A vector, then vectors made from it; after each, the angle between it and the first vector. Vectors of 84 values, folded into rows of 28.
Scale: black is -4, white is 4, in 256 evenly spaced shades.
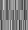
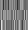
partly opposed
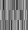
nearly opposite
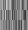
orthogonal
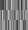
orthogonal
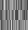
partly aligned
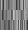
partly opposed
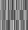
partly opposed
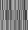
partly aligned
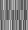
nearly parallel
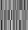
partly aligned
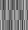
nearly opposite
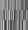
orthogonal
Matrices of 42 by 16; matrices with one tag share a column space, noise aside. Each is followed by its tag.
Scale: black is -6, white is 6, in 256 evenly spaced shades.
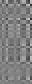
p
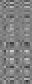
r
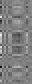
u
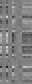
u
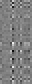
r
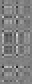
u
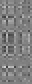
u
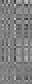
p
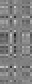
u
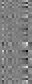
r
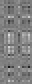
u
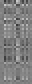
p
